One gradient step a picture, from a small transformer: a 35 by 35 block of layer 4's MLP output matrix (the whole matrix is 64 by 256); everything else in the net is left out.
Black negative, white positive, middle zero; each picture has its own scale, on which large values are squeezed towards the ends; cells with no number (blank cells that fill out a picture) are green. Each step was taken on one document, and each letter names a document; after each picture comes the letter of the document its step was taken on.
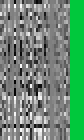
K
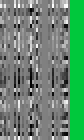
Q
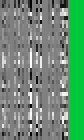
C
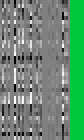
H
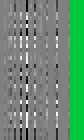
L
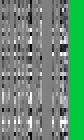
C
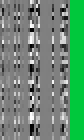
Q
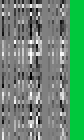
C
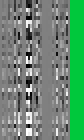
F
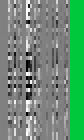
F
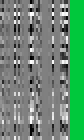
Q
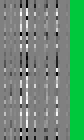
L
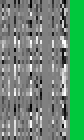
C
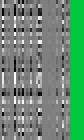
H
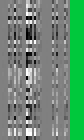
F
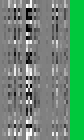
F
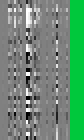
F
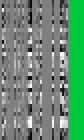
C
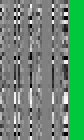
Q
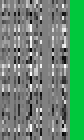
C
